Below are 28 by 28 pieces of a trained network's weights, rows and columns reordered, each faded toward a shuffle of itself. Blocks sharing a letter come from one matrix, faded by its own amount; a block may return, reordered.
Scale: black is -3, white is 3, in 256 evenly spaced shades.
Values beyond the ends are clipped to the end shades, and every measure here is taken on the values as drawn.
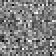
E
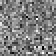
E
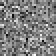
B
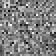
E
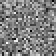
B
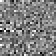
E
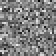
E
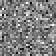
B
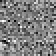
B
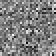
B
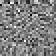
E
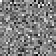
B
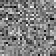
E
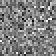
E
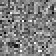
E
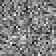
B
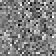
B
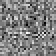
B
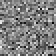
E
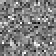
E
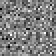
E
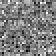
E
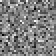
B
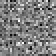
B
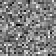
B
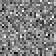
B
